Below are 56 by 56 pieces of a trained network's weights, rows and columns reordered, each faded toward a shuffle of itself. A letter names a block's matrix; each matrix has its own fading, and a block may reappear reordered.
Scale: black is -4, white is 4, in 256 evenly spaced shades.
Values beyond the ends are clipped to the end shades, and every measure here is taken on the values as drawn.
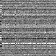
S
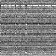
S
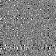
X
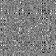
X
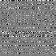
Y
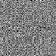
X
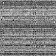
S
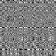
Y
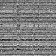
S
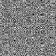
X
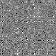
X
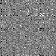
X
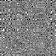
X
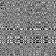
Y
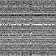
S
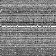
S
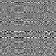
Y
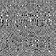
X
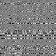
Y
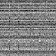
S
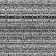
S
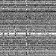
S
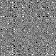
X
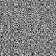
X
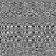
Y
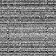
S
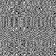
X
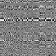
Y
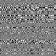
Y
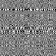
Y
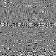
Y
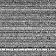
S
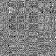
X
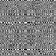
Y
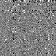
X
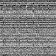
S
